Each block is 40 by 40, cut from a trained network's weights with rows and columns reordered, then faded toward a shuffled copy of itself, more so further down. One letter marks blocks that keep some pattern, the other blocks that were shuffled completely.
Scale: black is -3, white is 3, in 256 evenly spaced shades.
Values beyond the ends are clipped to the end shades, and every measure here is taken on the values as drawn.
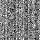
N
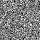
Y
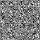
N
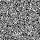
Y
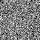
Y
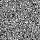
Y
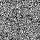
Y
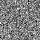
Y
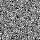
Y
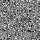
N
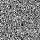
Y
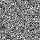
Y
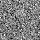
Y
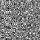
N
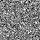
Y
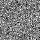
Y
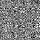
N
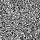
Y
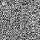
N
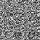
N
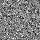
Y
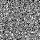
Y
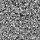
N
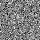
Y
